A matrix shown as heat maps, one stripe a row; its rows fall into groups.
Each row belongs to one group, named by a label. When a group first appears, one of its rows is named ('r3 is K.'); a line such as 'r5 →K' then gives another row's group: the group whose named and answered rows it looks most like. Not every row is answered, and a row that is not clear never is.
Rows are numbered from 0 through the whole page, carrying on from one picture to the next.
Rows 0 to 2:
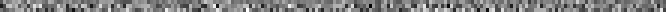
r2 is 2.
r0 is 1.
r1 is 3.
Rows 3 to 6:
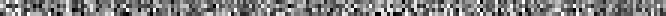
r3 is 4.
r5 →4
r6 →1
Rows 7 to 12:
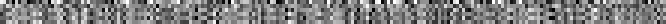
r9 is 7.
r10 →3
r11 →7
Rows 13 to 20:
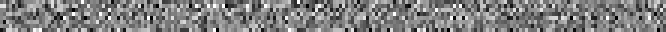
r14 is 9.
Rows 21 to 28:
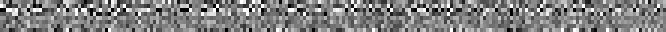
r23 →3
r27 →1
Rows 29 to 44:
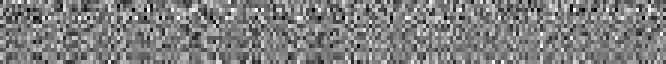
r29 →1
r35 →3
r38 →7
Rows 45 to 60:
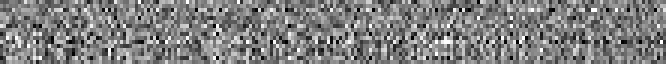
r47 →7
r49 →4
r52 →2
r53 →3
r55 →2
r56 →1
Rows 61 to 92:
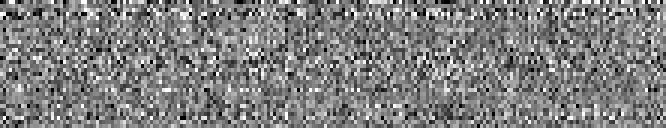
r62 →7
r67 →7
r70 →7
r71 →7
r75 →3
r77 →9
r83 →2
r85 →7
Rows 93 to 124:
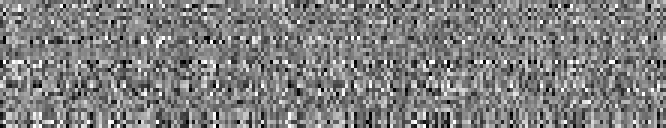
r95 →1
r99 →3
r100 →4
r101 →7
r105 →7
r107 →7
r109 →3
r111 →9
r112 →1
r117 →2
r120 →2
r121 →3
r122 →3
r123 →4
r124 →3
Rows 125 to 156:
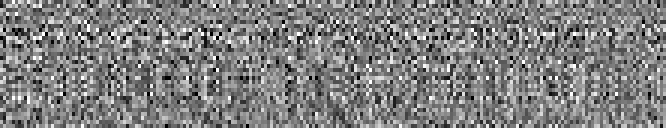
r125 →1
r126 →3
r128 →4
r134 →3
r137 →9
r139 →3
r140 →4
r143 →7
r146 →7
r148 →7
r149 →1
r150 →1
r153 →2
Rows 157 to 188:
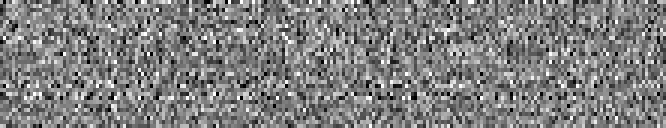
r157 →2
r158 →3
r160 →3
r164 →2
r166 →1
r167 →3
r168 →9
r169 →9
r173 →7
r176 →7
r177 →4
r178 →1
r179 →9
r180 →3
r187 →7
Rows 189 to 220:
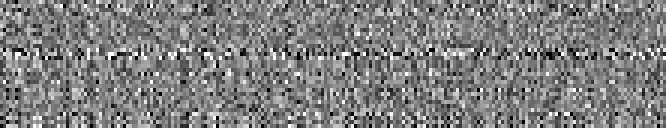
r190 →7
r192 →4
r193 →1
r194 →2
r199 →3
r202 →1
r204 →3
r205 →3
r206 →1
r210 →3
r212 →9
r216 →7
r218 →3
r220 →3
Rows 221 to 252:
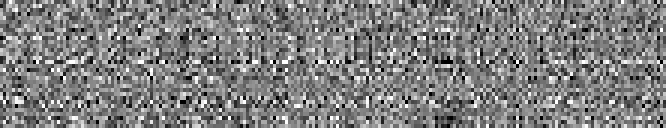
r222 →3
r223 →4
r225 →2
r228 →2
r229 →4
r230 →3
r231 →1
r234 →4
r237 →2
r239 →7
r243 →1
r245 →4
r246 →1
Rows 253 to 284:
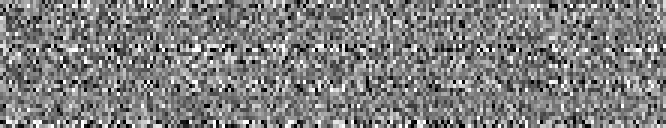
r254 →7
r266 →1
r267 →7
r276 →7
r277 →7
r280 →1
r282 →4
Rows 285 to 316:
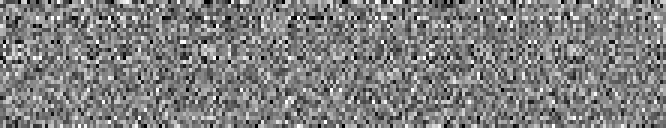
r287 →4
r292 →9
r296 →1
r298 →1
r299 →3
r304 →4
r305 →9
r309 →3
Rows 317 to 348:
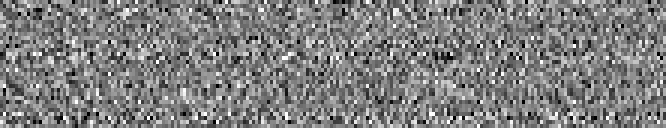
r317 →2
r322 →4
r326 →7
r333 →9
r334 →4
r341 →2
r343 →3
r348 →4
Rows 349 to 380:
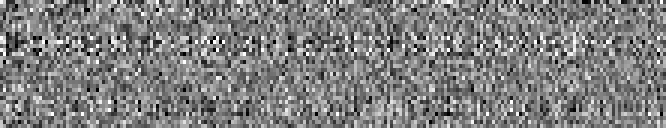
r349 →2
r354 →7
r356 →1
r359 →9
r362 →1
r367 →9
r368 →2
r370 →1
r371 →1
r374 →4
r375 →4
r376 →4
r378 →4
